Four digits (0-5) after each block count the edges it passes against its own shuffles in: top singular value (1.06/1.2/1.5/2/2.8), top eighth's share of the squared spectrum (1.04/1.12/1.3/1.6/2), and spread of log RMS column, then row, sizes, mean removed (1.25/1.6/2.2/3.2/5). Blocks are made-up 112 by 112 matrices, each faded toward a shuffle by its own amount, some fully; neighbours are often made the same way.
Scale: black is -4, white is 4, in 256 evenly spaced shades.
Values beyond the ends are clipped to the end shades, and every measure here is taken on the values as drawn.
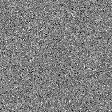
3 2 0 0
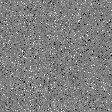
1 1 1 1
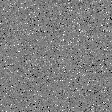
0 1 0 1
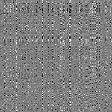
5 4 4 2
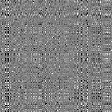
5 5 4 3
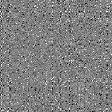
4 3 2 2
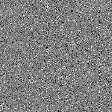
1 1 2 0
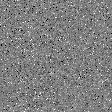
0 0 0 0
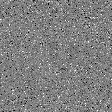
3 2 0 0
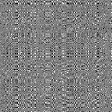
5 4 4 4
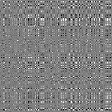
5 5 4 4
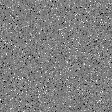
2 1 0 0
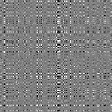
5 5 4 4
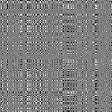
5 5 4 4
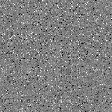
4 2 1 1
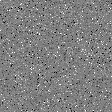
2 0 0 0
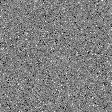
0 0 0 0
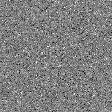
3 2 0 0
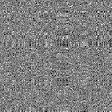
5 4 3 3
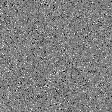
0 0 0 0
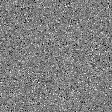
2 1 0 0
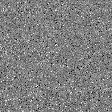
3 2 0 0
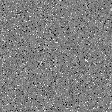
0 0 1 0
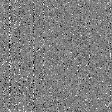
2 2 3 0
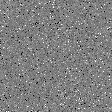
0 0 0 0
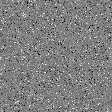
0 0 0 0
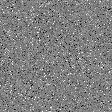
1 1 0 0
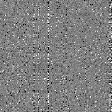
4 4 3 1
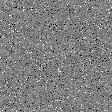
0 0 0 1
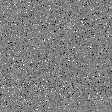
0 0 0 0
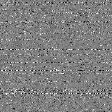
2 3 0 3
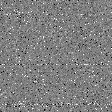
2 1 0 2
